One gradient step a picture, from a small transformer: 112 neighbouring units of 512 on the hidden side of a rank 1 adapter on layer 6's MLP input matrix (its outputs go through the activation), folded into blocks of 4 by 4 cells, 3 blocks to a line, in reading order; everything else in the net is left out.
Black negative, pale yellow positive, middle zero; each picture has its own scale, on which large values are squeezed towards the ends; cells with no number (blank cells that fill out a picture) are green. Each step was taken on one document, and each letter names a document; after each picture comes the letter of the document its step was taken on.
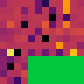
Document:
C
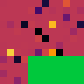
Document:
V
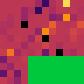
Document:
C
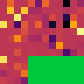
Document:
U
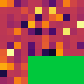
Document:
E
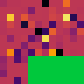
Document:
V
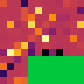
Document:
E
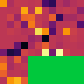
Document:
E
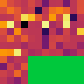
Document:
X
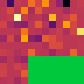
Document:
U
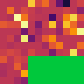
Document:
U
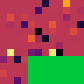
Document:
V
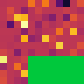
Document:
U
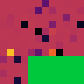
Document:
V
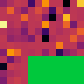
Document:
X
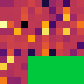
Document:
C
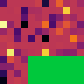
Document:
C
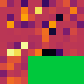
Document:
E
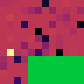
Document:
V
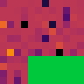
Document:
C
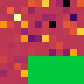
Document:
U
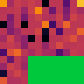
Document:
X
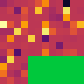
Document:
C
